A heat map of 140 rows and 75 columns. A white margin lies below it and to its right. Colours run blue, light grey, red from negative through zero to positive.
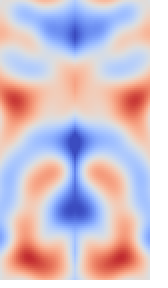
The values follow a bell shape. The field is smooth, with broad soft blobs. The left and right halves mirror each other. No lone cell stands out from its neighbours. Overall the values sit about 50% of the way up the scale.
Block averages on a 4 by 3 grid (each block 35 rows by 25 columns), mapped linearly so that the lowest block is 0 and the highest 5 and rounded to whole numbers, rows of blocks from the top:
202 | 535 | 202 | 525
